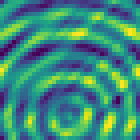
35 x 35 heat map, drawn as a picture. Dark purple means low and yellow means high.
No overall slope runs across the table. Rings spread out from the bottom middle. Overall the values sit about 50% of the way up the scale. Horizontal stripes repeat 3 times down the table.
